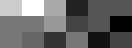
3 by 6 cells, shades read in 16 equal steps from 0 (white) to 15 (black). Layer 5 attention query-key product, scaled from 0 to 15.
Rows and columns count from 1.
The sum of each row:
41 58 62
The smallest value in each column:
3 0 5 8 10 10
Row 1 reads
3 0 5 13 10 10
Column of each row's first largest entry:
4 6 5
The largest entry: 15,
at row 2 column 6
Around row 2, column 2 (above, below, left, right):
0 9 8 6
